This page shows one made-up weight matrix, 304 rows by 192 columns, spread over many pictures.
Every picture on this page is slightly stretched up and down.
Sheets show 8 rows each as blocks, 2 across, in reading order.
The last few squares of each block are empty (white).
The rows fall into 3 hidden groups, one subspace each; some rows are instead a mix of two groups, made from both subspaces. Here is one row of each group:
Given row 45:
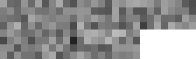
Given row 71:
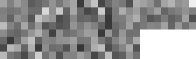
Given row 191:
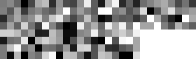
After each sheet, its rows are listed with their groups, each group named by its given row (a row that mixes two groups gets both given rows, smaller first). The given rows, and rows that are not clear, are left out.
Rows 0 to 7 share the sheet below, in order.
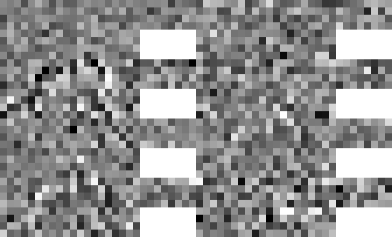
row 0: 191
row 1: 45
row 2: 71
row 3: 45
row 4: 71
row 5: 71
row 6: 71
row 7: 45
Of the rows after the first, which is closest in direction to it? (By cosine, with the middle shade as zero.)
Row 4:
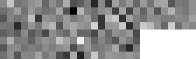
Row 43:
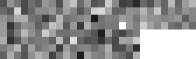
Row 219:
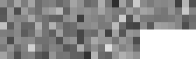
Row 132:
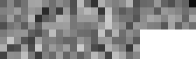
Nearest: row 132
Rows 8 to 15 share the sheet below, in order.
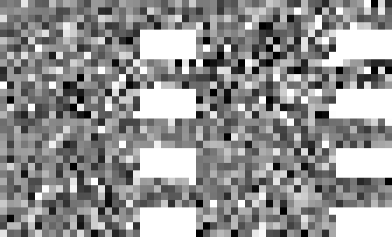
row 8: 191
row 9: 191
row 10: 191
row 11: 45
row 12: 191
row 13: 71 and 191
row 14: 71
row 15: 71
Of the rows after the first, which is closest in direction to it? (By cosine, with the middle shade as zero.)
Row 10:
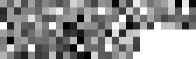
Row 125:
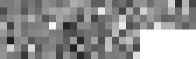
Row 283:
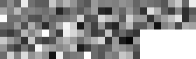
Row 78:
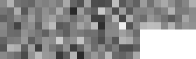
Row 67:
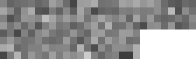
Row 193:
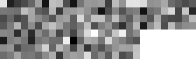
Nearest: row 125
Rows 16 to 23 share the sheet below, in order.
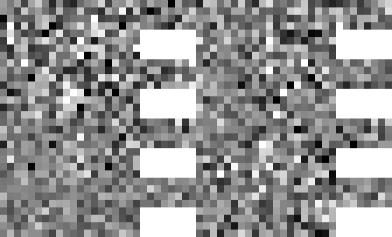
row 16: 191
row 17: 45
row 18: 71 and 191
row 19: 71
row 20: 191
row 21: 191
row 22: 191
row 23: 191
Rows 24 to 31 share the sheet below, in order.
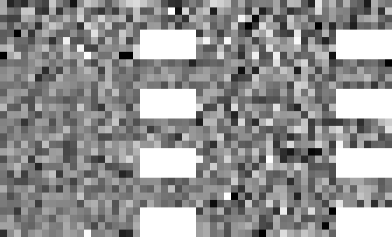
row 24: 45
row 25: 45 and 191
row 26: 71
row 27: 71
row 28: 191
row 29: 45
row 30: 45 and 191
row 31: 71
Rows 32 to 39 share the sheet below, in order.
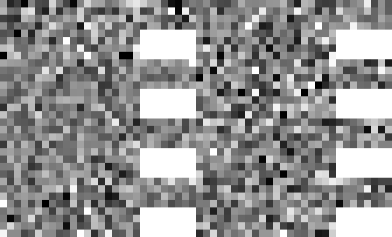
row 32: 45
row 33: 191
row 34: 71
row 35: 191
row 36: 191
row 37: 45
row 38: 71
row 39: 45
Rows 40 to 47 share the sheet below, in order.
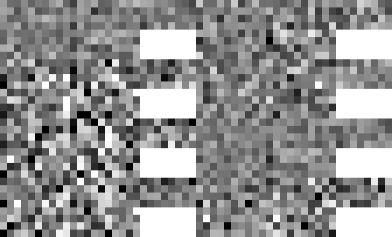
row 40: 45
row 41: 45
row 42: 71
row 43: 45 and 191
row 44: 71
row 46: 71
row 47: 191
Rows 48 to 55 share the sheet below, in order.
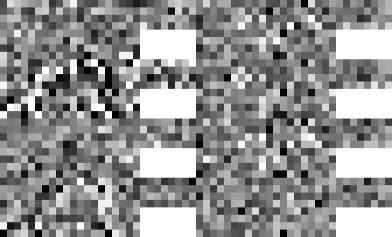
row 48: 45
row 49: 71
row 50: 71
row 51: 71
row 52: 191
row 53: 71
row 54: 71
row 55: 191
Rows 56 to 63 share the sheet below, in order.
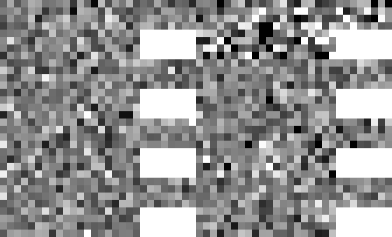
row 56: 71
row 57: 191
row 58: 45
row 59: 45
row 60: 71
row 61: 191
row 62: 191
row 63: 191
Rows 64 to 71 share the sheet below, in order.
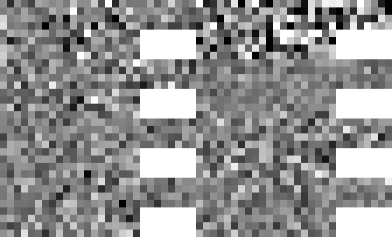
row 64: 71
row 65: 45
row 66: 45 and 191
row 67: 45
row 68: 71 and 191
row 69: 191
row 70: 191
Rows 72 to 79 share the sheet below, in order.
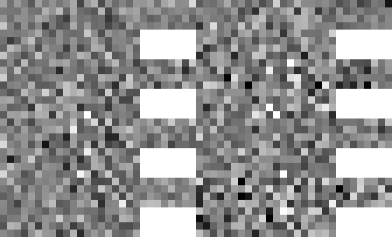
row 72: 71
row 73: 71
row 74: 191
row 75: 71 and 191
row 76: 71
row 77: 191
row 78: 71 and 191
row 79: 45
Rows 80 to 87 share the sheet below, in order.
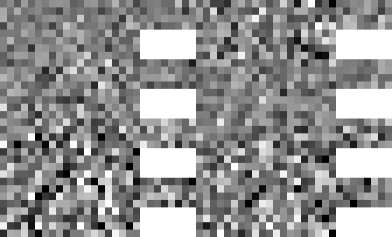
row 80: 191
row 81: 191
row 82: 71
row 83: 71 and 191
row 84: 71
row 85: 191
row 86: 71
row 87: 191
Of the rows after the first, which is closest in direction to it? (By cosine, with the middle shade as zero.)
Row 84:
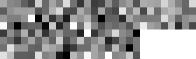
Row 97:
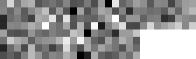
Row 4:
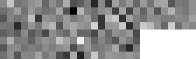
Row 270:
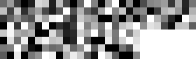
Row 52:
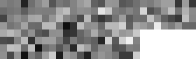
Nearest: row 4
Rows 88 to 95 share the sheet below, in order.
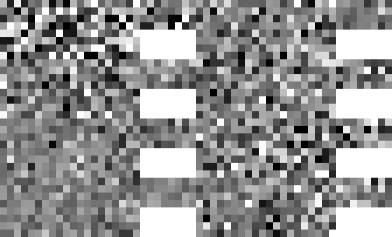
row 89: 191
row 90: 71
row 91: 45
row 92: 191
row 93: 45 and 191
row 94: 191
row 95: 191
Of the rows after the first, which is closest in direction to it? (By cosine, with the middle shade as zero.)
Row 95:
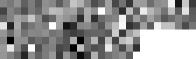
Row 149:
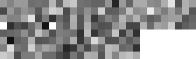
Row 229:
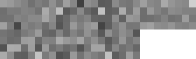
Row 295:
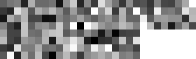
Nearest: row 149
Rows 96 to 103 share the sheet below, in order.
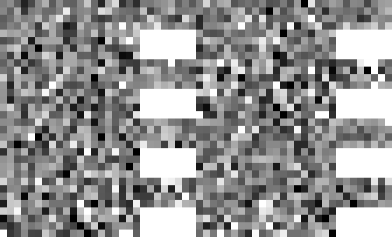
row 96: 191
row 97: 71
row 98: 191
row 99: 45
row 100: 71
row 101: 71
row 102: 45
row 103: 191
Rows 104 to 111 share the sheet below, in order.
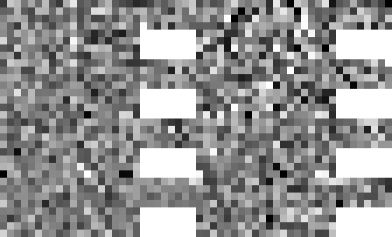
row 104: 45
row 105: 71
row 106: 45
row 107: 45 and 191
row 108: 45
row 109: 45
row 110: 71
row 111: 45
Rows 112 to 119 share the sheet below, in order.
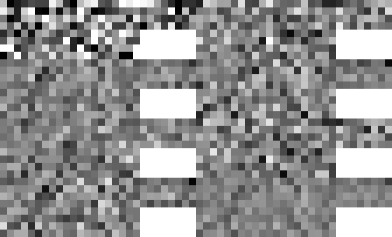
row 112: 45
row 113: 45
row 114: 71
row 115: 71
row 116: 191
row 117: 45
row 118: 71
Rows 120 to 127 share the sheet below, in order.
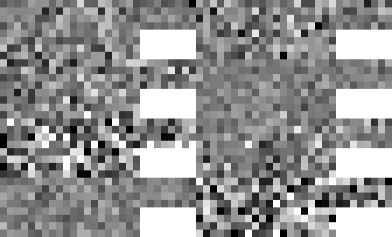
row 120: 71
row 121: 191
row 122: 45
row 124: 71
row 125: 191
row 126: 71
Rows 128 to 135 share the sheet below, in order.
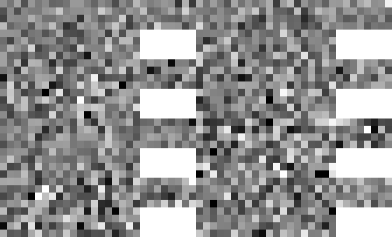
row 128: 191
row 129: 71
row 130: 191
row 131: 45
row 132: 71
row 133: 45
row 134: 71
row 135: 71
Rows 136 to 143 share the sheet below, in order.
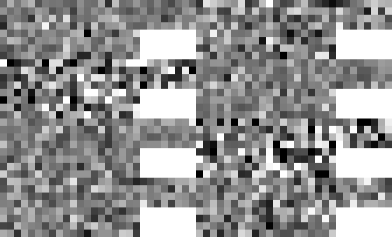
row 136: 71
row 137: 45
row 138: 45
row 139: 71
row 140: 71
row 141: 45
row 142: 45
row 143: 45 and 191
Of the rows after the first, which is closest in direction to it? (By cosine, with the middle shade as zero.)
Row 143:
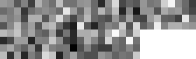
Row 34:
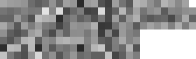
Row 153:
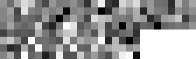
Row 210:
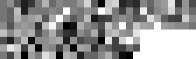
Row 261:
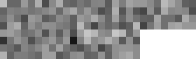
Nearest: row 210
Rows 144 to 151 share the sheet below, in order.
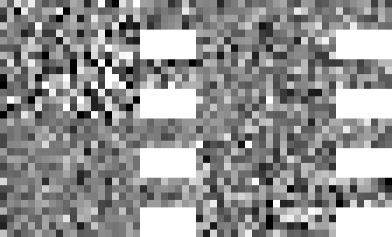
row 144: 191
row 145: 191
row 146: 71
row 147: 45
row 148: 71
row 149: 71 and 191
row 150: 45 and 71
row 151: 45
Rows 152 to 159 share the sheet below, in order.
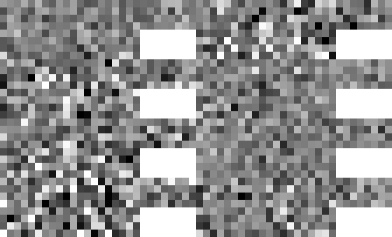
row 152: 45
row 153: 191
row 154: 71
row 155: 71 and 191
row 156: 191
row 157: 45
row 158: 71
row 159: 45
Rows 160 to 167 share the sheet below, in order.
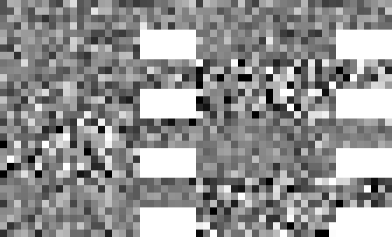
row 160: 45
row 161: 45
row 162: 191
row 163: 45
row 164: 71
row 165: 71 and 191
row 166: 71
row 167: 45
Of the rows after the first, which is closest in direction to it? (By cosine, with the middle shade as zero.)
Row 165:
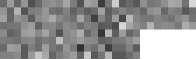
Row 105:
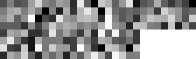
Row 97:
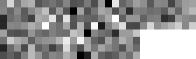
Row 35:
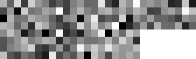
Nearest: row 97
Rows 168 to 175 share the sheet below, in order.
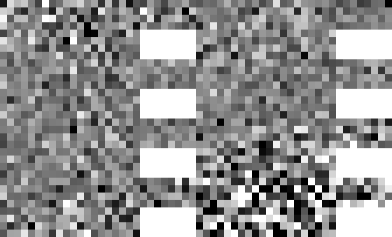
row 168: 45
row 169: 71
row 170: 71
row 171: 45
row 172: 71
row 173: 191
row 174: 191
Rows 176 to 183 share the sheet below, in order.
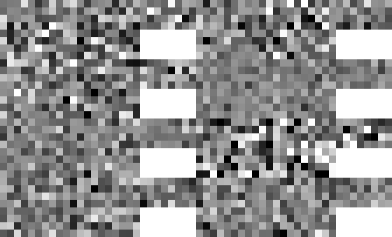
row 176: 191
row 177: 71
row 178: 45
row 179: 191
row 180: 191
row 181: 45 and 191
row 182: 45
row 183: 45 and 71
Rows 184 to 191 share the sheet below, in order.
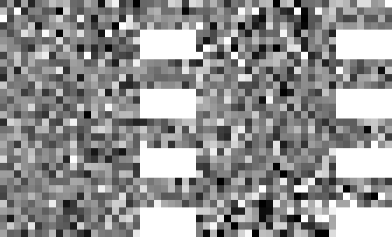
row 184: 191
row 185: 71
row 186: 191
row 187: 45
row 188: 45
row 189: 45 and 71
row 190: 191
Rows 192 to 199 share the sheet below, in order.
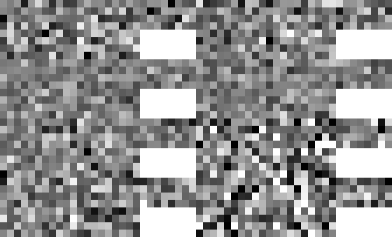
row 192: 191
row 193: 45
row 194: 191
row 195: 45
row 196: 45 and 71
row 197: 191
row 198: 45
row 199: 71
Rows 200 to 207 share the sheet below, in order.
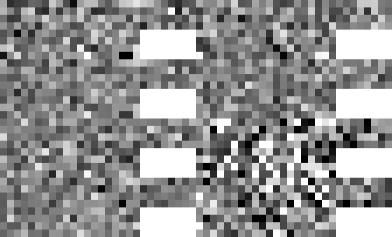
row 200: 45
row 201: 45
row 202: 45
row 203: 191
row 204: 191
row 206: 45 and 191
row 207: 71
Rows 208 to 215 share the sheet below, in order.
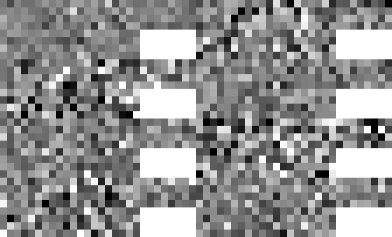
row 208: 71
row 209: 71
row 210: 191
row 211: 45
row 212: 191
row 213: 45
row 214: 71
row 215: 191
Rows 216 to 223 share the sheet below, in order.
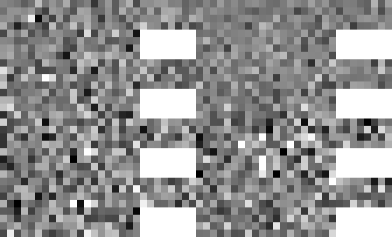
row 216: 71
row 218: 45
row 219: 191
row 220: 45
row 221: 45 and 71
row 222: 45 and 71
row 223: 45 and 191
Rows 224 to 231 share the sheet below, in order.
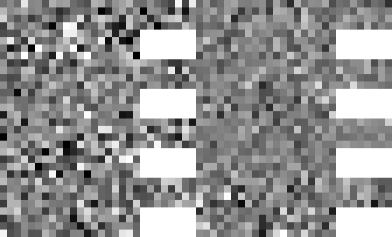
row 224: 191
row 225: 71
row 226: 45
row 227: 191
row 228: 191
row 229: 71
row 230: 45
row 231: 45 and 71
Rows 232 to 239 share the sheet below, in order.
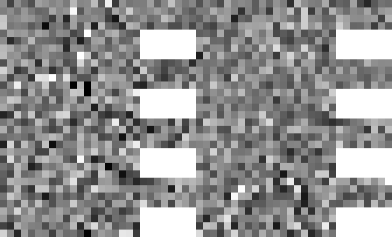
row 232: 71
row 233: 45 and 71
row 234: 45 and 71
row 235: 71 and 191
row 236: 191
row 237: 45
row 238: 45
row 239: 71
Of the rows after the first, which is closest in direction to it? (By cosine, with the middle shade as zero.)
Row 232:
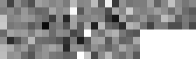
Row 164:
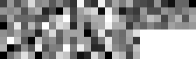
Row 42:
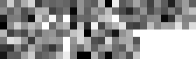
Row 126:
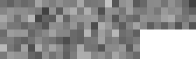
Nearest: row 126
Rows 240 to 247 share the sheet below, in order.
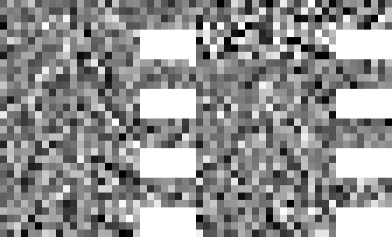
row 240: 71
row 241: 191
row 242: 71
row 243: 191
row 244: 191
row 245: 71
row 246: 191
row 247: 45
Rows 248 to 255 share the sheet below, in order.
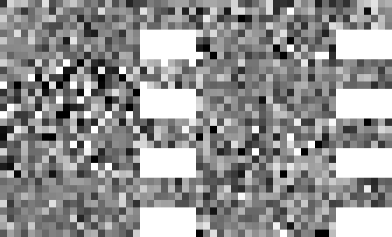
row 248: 45
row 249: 45
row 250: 71
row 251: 45 and 71
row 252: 45
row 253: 191
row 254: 45 and 191
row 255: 45
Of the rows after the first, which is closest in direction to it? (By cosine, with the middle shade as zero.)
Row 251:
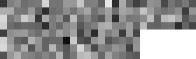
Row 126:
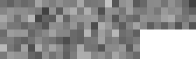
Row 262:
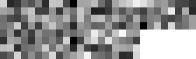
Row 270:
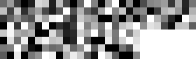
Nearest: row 126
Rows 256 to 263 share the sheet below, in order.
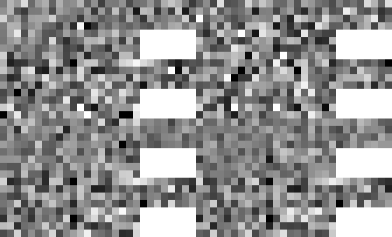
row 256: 45
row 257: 191
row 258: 45
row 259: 71
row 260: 191
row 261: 45
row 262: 45
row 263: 45
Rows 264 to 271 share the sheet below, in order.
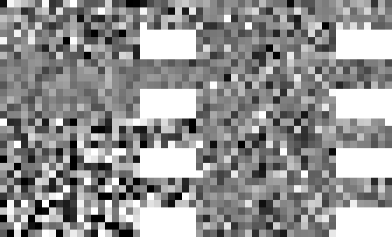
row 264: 45
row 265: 71 and 191
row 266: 71
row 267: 71
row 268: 45
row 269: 71
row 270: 191
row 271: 191
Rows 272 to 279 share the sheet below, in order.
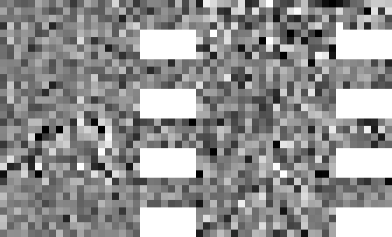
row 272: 191
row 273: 45
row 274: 191
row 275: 71 and 191
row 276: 71
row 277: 45
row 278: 45 and 71
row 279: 71
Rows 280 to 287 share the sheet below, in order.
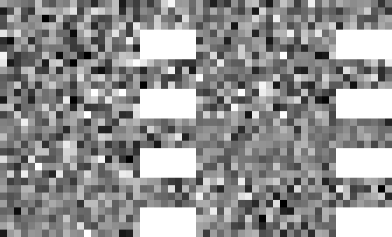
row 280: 45 and 191
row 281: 45 and 191
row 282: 45
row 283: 191
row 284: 191
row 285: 71
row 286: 45
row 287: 45
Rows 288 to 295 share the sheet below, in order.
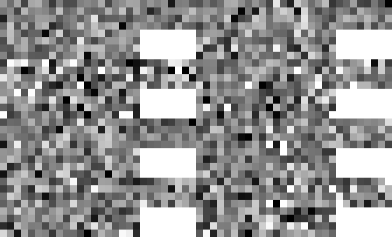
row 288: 191
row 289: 71
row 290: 45
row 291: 191
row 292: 71
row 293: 45 and 71
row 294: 45
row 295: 45
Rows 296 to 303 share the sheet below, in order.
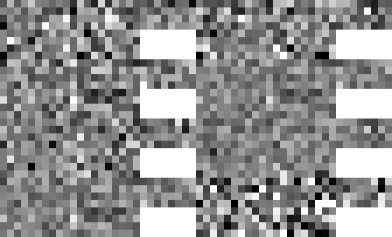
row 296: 71
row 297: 45
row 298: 45
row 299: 45
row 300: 191
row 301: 45
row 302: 45
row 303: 191
